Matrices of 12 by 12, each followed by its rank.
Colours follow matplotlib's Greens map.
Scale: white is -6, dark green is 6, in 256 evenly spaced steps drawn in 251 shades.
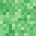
full rank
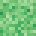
full rank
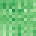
two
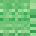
two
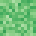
full rank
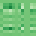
one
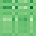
one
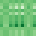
one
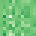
two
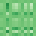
one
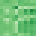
two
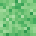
full rank
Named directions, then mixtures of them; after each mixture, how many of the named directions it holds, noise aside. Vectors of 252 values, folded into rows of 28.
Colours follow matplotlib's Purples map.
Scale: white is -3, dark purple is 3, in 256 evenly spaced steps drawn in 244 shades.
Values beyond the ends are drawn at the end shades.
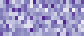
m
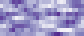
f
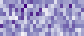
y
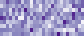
three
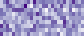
two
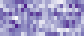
two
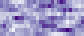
one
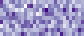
two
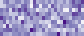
two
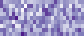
one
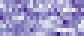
two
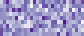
one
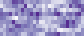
two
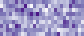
three
